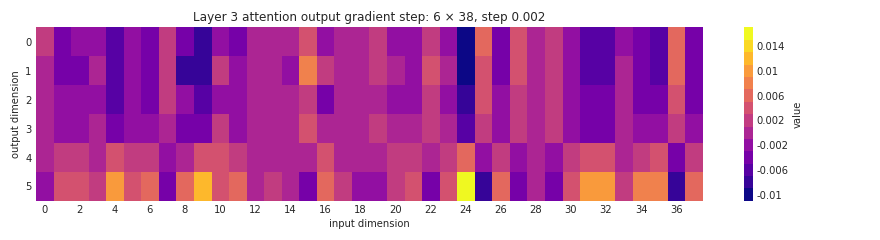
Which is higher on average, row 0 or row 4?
row 4
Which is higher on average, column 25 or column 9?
column 25
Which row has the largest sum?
5
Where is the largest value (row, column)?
5 24
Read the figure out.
Title: Layer 3 attention output gradient step: 6 × 38, step 0.002
x-axis: input dimension, ticks 0 2 4 6 8 10 12 14 16 18 20 22 24 26 28 30 32 34 36
y-axis: output dimension, ticks 0 1 2 3 4 5 (0 at the top)
Colour bar: value, ticks -0.01 -0.006 -0.002 0.002 0.006 0.01 0.014
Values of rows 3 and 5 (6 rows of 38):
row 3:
0 -0.002 -0.002 0 -0.004 -0.002 -0.002 0 -0.004 -0.004 0.002 -0.002 0 0 0 0.004 0 0 0 0.002 0 0 0.002 0 -0.006 0.002 -0.002 0.002 0 0.002 -0.002 -0.004 -0.004 0 -0.002 -0.002 0.002 -0.002
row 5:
-0.002 0.004 0.004 0.002 0.01 0.004 0.006 -0.004 0.006 0.012 0.004 0.006 0 0.002 0 -0.004 0.006 0.002 -0.002 -0.002 0.002 0.004 -0.004 0.004 0.016 -0.008 0.006 -0.004 0 -0.004 0.004 0.01 0.01 0.002 0.008 0.008 -0.008 0.006
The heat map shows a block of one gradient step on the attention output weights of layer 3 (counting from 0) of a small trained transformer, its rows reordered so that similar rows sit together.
